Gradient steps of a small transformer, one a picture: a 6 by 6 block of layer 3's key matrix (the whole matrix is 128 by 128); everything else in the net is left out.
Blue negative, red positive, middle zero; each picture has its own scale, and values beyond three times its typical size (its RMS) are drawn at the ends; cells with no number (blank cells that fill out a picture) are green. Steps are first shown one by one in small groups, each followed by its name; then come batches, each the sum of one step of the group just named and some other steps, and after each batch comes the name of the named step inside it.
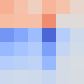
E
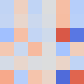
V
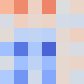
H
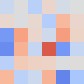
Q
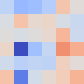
V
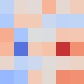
H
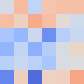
E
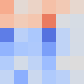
E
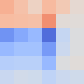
E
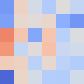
Q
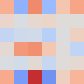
E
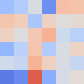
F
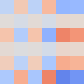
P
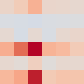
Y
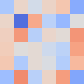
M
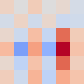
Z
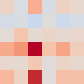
Y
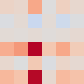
Y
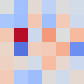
Z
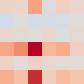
Y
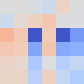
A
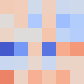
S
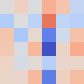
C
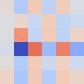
S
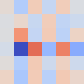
S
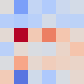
S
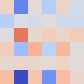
C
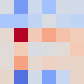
C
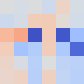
A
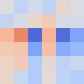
A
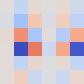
C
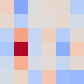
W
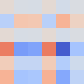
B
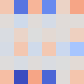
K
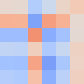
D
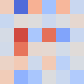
W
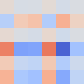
B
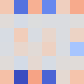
K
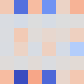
K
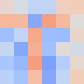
D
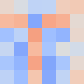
D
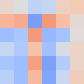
D
